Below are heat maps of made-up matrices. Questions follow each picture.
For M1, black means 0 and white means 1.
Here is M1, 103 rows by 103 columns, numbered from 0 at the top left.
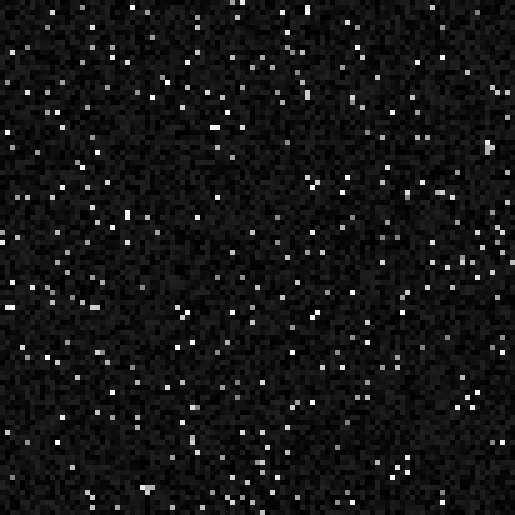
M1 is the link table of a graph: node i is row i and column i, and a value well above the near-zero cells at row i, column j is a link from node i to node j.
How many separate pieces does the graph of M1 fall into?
6
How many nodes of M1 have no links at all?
4
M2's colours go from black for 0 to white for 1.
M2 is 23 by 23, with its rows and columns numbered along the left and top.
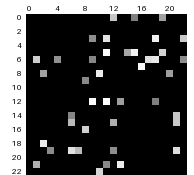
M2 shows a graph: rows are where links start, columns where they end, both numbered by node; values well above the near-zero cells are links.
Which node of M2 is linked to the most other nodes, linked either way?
node 6
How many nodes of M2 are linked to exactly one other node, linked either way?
3
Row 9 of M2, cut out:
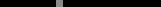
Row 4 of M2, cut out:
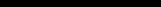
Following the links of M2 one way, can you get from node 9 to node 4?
no
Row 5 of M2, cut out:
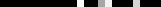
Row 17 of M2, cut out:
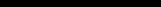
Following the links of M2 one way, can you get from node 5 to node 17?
yes
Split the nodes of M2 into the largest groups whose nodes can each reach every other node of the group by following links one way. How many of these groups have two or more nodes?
0
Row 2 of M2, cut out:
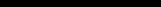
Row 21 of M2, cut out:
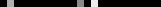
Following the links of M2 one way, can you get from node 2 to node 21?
no
